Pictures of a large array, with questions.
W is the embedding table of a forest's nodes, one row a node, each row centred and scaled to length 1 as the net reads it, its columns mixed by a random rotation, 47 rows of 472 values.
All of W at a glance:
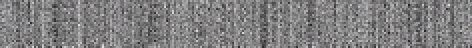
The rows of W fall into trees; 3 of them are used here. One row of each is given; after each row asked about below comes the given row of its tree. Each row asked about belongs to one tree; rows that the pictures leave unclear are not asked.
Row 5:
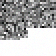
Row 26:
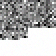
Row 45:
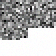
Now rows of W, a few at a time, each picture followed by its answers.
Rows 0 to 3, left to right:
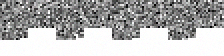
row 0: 45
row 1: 5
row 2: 45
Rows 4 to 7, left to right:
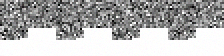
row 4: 5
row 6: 5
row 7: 5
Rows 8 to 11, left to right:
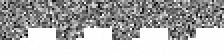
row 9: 45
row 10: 45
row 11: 5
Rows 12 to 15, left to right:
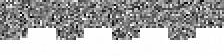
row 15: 45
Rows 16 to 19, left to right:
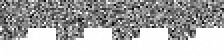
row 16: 5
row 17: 26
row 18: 5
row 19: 5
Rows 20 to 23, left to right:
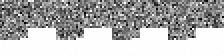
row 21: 5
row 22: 45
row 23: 26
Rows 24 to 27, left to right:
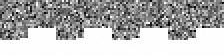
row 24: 45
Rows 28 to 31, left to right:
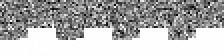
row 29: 45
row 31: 5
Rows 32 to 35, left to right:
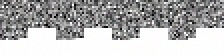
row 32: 26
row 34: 26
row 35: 5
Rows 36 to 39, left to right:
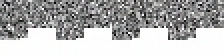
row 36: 5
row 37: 45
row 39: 26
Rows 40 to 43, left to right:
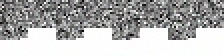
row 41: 5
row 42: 26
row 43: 45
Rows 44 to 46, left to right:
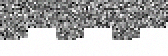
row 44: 5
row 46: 45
